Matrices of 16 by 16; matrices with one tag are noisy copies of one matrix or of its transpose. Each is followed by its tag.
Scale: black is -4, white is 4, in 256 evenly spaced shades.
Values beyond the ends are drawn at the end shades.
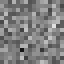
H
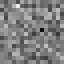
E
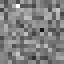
E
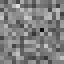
E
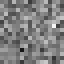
H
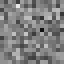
E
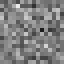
E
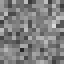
H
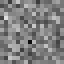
E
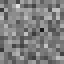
E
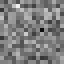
E
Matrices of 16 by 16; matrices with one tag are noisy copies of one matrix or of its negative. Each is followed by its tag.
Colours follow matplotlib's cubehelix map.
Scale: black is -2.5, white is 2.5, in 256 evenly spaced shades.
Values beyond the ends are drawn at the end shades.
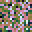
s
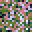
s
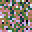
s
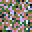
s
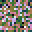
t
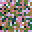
t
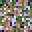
t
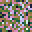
s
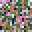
t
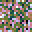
s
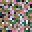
s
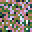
s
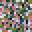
s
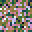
t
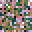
t
